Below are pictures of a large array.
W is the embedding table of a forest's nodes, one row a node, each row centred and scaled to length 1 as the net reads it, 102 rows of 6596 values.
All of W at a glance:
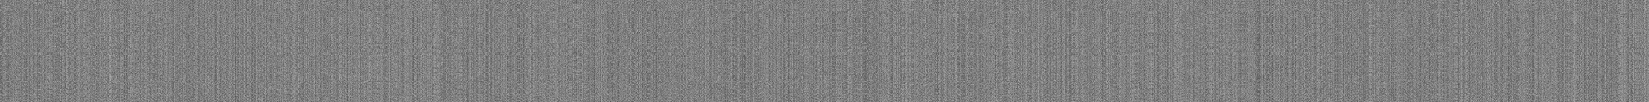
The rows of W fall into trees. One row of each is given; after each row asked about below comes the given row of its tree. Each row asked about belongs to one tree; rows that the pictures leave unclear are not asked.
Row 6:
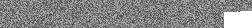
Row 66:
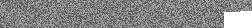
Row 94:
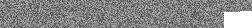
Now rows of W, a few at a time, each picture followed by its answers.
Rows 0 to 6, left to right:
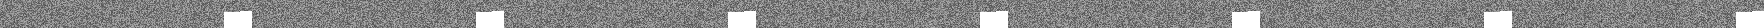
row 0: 94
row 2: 94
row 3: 94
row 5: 66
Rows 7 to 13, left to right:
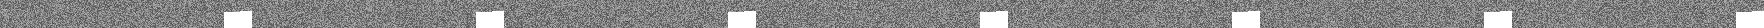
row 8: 6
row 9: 94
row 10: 94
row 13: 66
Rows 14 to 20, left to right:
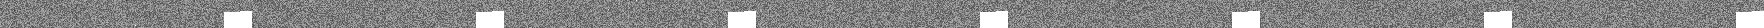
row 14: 6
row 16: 6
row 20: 66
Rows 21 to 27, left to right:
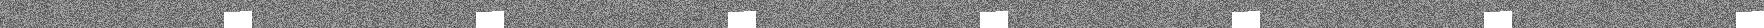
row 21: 66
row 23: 6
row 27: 66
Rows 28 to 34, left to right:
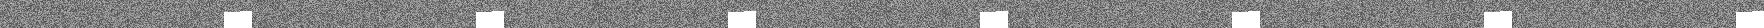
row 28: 94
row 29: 66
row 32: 94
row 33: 94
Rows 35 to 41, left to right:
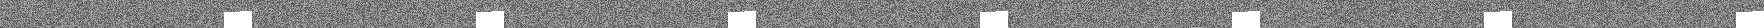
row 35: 6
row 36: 66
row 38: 66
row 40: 66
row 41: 66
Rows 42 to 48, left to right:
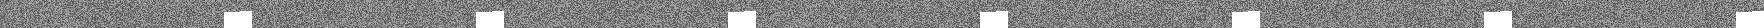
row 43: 6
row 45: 66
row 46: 6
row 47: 6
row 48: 94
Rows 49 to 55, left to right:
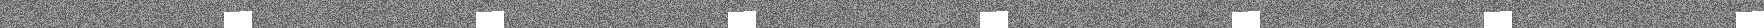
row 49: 66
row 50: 66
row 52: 94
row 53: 94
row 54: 94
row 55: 66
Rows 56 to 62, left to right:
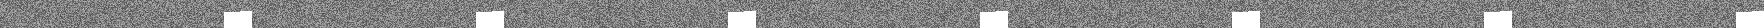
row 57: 66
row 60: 94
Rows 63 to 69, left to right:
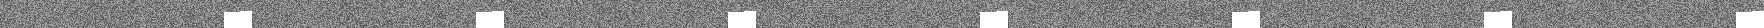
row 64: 66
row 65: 66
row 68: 94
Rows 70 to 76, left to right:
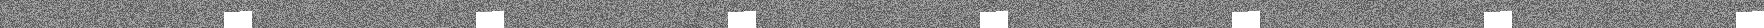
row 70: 66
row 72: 94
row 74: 66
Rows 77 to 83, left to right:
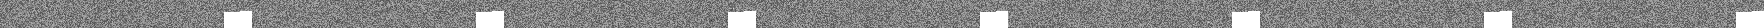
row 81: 6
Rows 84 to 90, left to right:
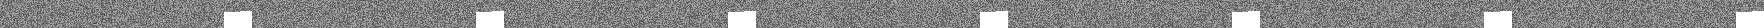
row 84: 94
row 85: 66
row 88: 6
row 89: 94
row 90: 66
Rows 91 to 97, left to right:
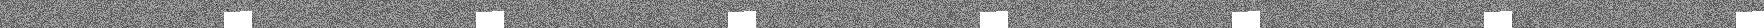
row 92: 66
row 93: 6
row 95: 66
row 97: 94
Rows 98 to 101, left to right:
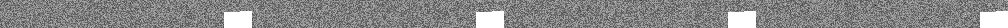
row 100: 94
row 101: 66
